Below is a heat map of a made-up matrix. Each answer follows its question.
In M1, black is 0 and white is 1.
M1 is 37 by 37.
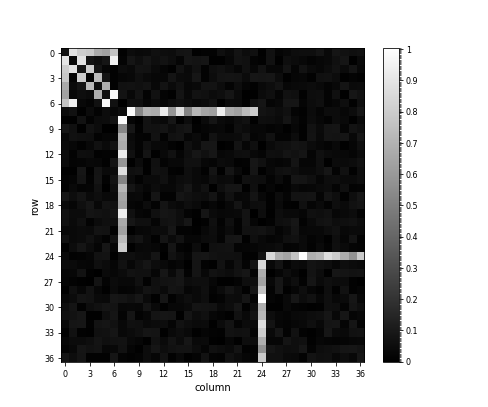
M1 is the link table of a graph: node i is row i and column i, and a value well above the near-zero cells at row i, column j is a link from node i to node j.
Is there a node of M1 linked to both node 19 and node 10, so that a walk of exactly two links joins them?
yes
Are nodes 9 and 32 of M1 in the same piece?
no
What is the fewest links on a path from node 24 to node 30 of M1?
1
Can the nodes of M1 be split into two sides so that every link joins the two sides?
no
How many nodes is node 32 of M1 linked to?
1
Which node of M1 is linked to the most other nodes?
node 7
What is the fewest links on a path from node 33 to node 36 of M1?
2
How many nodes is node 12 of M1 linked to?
1
